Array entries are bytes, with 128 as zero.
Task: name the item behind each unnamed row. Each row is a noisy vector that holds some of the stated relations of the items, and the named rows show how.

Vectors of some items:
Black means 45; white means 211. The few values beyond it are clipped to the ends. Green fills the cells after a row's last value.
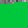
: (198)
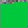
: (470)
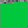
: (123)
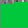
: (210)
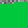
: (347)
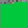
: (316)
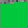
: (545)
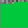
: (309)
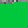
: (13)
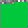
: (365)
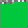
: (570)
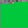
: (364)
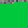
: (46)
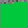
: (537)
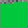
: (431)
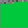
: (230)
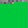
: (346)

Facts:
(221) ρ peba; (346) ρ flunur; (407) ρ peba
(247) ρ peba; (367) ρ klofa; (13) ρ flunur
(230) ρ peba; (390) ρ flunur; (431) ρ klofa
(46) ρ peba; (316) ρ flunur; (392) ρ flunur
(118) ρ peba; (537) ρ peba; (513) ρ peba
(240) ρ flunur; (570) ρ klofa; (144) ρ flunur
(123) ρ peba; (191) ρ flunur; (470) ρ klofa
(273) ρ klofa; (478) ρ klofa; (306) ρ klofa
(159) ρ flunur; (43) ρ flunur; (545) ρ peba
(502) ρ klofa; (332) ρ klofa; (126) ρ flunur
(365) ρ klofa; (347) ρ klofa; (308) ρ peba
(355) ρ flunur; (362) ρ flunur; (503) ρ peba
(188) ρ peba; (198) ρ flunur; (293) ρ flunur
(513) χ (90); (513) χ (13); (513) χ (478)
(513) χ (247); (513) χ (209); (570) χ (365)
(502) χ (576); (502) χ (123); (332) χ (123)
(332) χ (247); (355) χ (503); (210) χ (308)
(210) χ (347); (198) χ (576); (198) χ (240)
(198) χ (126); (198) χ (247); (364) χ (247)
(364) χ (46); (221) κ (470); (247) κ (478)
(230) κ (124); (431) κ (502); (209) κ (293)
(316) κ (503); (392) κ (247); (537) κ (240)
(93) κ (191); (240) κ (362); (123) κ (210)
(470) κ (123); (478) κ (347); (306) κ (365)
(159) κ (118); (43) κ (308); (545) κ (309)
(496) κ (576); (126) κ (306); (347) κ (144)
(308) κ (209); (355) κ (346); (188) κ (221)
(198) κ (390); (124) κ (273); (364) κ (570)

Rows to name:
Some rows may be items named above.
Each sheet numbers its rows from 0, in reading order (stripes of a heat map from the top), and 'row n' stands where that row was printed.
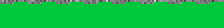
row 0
(309)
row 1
(470)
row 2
(247)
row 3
(210)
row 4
(43)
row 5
(478)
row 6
(308)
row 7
(364)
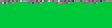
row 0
(392)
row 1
(247)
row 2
(124)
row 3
(364)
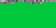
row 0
(188)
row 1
(144)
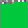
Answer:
(570)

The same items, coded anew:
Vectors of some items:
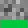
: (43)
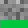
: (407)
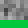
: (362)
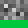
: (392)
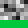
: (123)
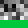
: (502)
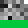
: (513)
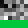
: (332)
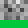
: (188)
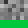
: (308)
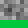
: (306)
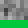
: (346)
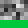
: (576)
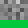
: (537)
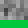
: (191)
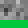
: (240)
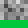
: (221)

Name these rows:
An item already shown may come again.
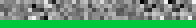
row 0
(13)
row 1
(123)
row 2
(46)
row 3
(221)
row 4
(273)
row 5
(355)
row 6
(355)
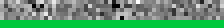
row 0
(221)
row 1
(210)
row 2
(124)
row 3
(478)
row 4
(364)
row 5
(13)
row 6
(144)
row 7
(503)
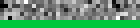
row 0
(364)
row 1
(392)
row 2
(470)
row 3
(503)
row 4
(198)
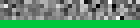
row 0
(347)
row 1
(309)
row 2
(365)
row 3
(570)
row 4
(247)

